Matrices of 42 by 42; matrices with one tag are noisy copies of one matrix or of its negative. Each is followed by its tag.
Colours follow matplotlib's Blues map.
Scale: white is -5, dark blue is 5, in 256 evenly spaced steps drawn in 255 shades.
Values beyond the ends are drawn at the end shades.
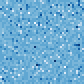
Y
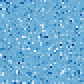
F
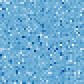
F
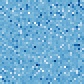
Y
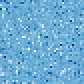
F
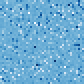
Y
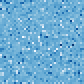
F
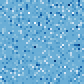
Y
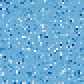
F
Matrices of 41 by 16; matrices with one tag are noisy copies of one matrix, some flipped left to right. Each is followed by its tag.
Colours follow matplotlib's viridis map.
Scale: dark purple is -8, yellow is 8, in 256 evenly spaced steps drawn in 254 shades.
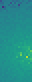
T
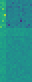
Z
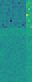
Z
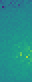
T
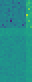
Z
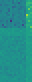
Z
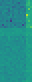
Z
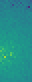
T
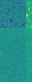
Z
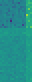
Z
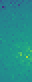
T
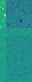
Z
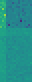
Z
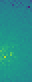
T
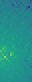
T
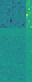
Z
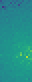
T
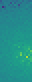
T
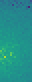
T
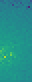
T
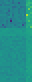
Z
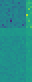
Z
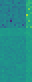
Z
